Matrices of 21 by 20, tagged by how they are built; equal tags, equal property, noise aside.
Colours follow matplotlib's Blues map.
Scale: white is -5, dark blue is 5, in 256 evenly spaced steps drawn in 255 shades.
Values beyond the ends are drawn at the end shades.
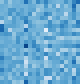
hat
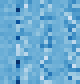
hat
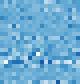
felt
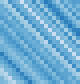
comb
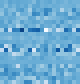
felt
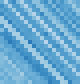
comb
